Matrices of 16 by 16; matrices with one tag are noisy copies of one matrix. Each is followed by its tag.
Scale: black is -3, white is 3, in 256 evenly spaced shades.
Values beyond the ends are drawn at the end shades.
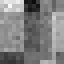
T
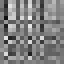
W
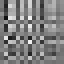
W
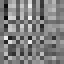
W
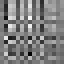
W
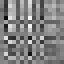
W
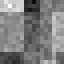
T
